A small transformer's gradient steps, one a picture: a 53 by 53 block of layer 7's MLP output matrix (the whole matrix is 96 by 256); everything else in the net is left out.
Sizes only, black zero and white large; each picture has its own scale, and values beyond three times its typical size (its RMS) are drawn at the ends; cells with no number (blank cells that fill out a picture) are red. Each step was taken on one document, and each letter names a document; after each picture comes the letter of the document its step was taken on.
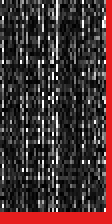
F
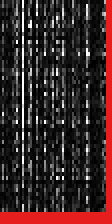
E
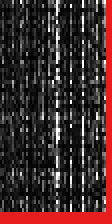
F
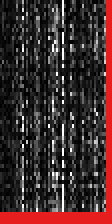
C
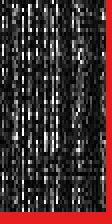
E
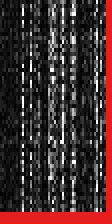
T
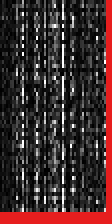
C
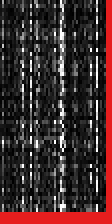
T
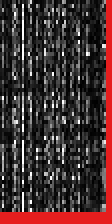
E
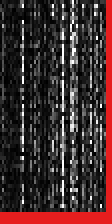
T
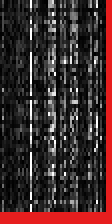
T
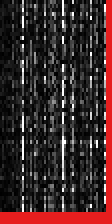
C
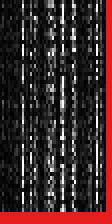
T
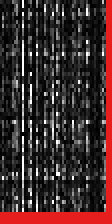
E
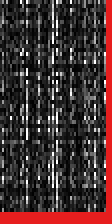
F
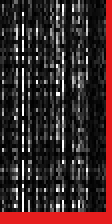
E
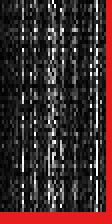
T
